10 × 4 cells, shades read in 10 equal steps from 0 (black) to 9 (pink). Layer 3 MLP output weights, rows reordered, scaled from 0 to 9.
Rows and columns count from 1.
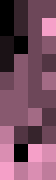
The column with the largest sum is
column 4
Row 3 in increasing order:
0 1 4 5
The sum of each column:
40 34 49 53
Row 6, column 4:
4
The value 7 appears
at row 8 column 1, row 10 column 2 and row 10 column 4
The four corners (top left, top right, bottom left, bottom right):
0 4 9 7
